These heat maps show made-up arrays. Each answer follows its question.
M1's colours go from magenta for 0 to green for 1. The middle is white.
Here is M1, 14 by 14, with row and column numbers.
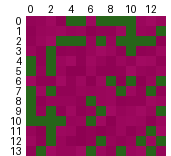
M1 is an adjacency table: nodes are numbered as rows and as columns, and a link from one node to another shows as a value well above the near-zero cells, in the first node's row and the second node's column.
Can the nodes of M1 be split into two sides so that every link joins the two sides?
no
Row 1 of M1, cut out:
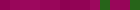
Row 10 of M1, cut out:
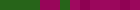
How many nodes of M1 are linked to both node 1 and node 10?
0
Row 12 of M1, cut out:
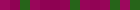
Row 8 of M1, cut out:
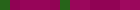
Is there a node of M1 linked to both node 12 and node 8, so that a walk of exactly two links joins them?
no
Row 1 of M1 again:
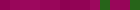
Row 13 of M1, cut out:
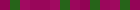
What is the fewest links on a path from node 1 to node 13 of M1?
1
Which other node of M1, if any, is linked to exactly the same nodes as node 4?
node 5
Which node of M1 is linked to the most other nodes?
node 2
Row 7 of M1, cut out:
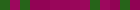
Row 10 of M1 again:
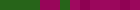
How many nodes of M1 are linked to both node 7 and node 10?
2
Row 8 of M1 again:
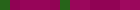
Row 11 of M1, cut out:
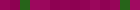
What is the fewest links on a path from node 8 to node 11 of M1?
4
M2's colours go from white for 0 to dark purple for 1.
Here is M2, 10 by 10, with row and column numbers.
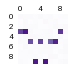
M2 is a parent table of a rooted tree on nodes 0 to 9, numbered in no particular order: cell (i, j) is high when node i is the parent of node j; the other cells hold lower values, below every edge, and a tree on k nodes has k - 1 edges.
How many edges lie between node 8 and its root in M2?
2
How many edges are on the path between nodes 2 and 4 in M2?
2
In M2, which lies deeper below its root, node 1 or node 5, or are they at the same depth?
node 1
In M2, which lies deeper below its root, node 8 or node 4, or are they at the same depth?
the same depth
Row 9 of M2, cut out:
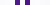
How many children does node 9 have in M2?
2
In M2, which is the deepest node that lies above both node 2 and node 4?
5
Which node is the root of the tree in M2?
9
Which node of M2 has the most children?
5
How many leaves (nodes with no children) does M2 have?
7
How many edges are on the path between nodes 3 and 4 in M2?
3
